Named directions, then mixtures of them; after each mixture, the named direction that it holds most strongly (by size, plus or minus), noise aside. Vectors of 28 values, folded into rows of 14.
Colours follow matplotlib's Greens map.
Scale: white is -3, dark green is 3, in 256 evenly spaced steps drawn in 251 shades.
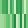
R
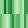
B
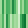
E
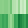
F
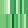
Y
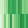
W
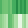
F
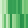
W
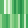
B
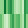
B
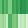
F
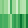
F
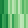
W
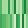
R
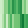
W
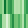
B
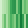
W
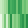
W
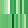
Y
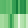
F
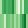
E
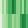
W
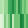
W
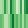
B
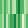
E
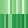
F
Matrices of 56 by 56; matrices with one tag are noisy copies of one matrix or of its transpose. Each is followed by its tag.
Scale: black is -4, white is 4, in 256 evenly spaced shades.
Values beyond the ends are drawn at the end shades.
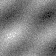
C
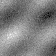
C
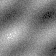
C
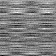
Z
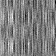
Z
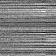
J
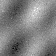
C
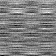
Z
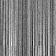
J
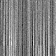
J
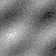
C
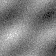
C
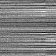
J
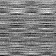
Z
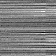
J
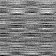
Z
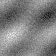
C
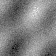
C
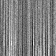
J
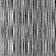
Z
